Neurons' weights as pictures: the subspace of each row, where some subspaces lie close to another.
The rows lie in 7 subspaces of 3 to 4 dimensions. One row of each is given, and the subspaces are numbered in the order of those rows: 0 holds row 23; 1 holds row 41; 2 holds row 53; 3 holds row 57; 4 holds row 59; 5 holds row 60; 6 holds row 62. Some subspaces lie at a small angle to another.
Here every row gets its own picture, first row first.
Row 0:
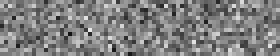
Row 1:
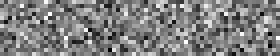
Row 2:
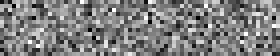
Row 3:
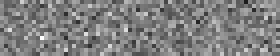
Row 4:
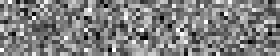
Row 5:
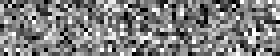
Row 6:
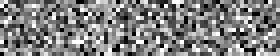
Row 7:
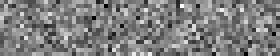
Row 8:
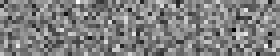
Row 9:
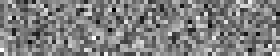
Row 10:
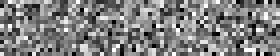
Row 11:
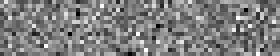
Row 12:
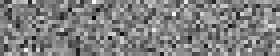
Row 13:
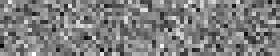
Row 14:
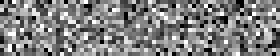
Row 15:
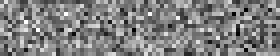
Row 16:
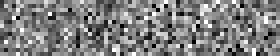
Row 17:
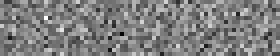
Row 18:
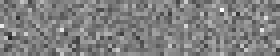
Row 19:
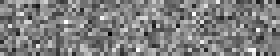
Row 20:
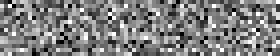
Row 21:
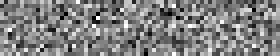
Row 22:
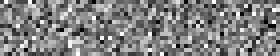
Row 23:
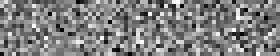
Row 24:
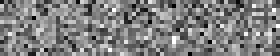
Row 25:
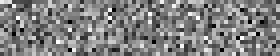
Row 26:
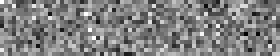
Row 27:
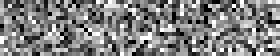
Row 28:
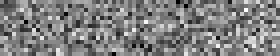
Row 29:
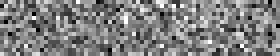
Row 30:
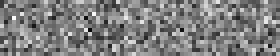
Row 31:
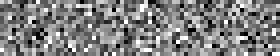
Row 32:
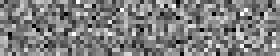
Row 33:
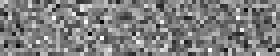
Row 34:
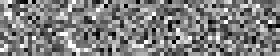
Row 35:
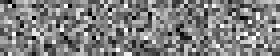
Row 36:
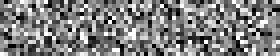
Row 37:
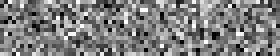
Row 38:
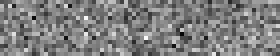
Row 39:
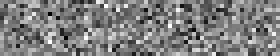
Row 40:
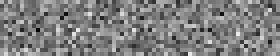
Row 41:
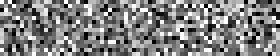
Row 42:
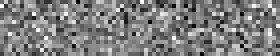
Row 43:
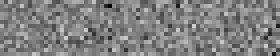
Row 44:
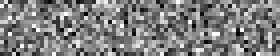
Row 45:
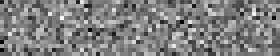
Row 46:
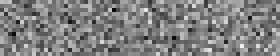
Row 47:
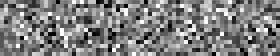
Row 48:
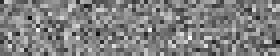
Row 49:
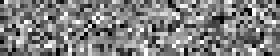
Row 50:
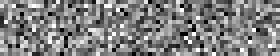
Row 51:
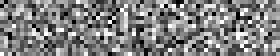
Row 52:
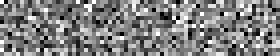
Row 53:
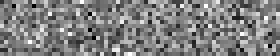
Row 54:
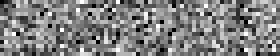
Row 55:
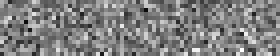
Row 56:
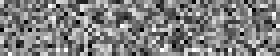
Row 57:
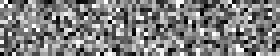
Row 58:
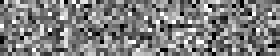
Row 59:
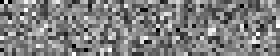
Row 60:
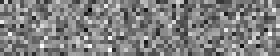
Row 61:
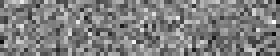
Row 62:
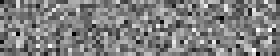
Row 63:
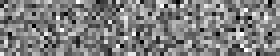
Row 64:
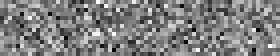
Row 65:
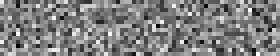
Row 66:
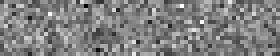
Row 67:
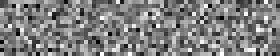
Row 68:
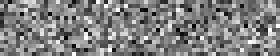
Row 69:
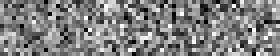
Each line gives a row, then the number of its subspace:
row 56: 6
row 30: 2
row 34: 4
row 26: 2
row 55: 3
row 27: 1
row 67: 6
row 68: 4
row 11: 6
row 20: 1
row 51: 0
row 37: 3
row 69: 1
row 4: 5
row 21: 6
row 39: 4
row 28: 3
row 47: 4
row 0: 2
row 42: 0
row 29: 0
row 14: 1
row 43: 5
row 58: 1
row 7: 4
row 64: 4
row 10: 6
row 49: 6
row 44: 3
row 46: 1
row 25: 1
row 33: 6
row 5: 1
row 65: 6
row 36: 1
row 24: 2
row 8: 0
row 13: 3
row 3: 6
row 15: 3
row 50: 4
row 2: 2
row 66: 4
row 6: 0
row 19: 6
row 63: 0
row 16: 1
